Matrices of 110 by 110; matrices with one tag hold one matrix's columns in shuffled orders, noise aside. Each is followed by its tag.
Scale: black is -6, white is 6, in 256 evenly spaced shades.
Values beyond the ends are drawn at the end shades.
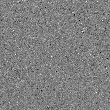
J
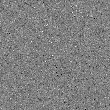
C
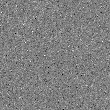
C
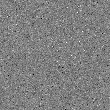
C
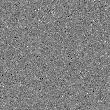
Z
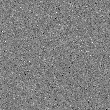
C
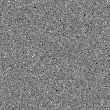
J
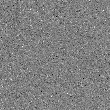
Z
